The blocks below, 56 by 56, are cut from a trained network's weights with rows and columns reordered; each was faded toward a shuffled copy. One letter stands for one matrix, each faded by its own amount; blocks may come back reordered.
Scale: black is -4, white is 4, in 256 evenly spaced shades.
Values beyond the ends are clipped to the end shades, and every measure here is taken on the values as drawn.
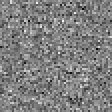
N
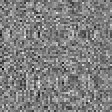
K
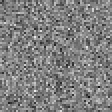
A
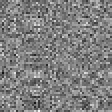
K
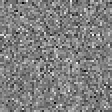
N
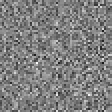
K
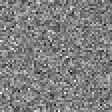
N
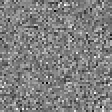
N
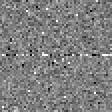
N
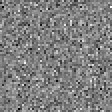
N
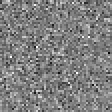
N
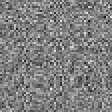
K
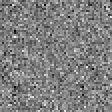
N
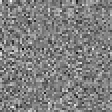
K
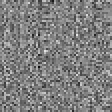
K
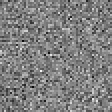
A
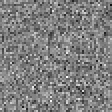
A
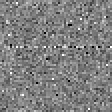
N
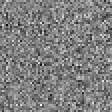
A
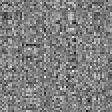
K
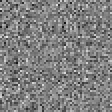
K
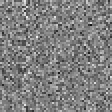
A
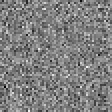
A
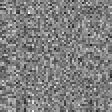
K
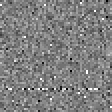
N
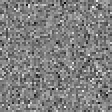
N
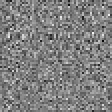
K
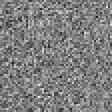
A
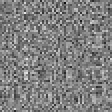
K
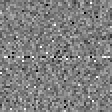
N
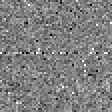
N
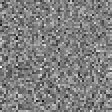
A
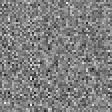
K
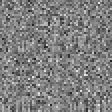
A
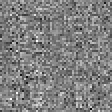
K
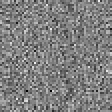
K
